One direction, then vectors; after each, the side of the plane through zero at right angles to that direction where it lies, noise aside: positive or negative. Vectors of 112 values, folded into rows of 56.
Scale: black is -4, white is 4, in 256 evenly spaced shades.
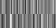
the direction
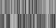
positive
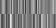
positive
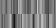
positive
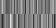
positive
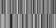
negative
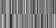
negative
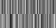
negative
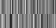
negative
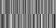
positive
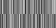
positive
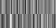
positive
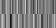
negative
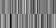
negative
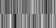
positive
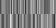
positive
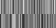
negative
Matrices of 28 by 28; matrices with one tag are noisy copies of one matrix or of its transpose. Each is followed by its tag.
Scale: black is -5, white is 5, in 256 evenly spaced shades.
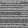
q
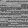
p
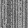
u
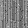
q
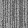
q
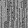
p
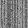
u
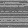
u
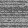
u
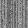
u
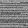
q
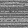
u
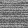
q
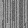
q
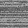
u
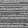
q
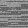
p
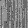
p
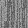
p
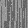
p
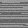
q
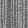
u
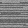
q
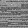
p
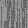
p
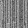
q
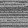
u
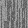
p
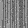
q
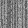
u
